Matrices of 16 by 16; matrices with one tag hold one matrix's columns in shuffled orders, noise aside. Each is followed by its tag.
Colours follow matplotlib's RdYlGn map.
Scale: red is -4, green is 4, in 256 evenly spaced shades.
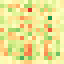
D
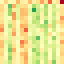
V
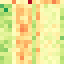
V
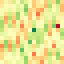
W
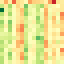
V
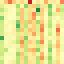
V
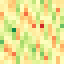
W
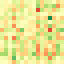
D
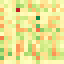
D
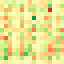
D
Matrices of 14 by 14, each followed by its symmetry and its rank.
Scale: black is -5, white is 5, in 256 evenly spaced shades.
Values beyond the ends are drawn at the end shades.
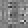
neither, rank three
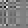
neither, rank one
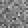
antisymmetric, full rank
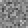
symmetric, full rank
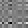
neither, rank one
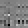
neither, rank two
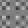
symmetric, rank one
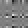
neither, rank one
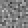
antisymmetric, full rank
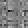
neither, rank three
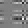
neither, rank one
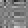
neither, rank two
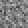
antisymmetric, full rank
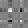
symmetric, rank one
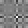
symmetric, rank one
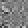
neither, rank three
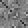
symmetric, full rank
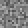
antisymmetric, full rank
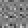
neither, rank two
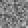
symmetric, full rank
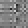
neither, rank two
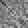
symmetric, full rank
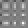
symmetric, rank one
